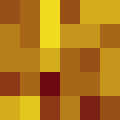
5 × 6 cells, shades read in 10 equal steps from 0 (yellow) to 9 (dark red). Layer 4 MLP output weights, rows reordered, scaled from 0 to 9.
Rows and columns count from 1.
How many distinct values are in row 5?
6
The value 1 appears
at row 5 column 2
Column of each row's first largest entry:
1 2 5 3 5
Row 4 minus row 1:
1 0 9 -1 3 1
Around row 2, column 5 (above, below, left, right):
2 6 3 5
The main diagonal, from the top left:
6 5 2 5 8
